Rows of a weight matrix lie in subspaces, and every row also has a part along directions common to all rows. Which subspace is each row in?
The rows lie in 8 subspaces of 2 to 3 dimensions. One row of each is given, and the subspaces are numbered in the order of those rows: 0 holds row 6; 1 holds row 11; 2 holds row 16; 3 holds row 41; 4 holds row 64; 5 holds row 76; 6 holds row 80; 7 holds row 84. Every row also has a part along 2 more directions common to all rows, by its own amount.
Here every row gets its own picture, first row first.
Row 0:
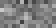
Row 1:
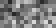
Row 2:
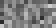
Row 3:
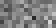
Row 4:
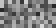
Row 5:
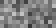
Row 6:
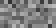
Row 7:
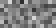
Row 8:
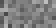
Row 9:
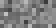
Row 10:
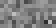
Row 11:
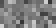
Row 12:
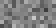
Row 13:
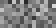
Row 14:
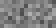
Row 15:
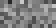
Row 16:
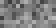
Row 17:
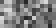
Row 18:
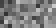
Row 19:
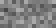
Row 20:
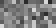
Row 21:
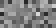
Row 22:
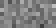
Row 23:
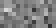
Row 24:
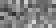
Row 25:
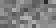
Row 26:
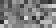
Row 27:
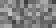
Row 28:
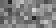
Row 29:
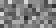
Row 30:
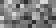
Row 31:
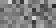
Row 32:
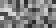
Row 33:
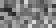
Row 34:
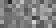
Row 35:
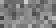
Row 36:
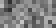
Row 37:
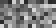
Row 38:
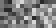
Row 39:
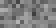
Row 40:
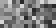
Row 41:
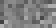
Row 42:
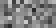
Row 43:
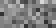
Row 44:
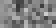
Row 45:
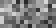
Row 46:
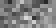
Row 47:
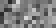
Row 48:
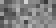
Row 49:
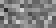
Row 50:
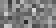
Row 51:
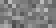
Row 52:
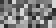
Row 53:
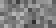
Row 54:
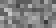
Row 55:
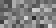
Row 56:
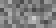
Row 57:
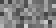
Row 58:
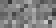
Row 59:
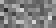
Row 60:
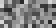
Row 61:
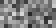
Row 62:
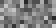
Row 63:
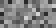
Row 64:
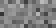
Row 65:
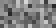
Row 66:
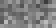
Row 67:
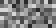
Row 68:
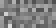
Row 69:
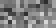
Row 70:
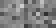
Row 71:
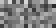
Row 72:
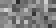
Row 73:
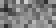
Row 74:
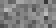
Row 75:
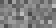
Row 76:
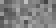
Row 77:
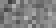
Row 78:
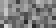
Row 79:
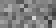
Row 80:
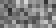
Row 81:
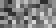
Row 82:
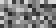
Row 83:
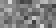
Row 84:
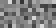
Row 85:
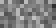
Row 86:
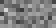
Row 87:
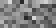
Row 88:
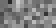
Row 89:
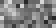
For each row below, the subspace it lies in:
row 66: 3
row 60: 1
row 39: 2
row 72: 2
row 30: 2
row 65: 6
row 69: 3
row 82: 6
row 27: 0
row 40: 4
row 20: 1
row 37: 7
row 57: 5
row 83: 7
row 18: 7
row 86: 6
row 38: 3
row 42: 7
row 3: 5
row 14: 0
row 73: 7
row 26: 3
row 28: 6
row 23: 1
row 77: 4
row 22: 7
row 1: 5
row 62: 2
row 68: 7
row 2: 3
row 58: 5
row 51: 0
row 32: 1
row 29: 4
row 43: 4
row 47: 4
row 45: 3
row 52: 0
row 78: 7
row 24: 1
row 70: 4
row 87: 2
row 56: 6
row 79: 5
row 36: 1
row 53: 1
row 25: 2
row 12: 0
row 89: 2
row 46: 2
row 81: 3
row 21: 4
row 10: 5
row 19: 6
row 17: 5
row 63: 4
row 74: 1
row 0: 2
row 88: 4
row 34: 3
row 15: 1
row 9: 7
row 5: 0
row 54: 6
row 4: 7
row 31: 3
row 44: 4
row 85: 5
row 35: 2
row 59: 6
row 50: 7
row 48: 5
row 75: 0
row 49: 6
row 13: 3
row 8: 7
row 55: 0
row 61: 0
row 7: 6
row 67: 0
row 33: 1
